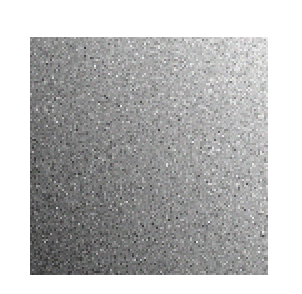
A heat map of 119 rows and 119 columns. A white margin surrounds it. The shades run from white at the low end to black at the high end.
On average the colour sits 40% of the way up the scale. Values rise toward the bottom left. The halves do not mirror each other. The ninth with the lowest average is the top right. No regular stripes run through it. No single row or column stands out from its neighbours.
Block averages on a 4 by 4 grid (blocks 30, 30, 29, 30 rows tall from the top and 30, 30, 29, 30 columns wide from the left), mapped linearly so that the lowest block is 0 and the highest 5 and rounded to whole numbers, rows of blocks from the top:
3210 | 4321 | 4321 | 5432
